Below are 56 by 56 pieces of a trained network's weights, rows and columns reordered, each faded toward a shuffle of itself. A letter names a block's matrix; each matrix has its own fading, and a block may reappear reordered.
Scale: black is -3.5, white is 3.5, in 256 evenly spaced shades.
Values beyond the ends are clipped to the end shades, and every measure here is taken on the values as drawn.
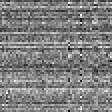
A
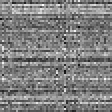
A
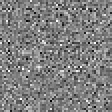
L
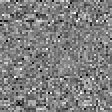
L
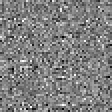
L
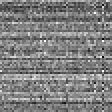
A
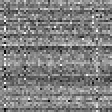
A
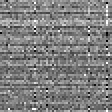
A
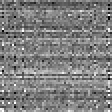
A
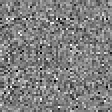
L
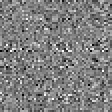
L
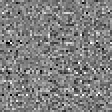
L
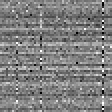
A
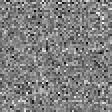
L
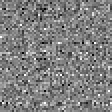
L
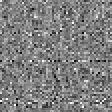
L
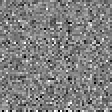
L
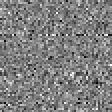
L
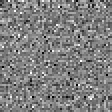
L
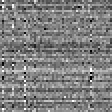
A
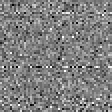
L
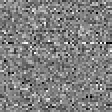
L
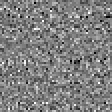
L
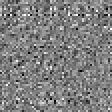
L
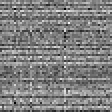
A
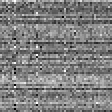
A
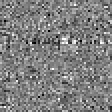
L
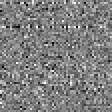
L
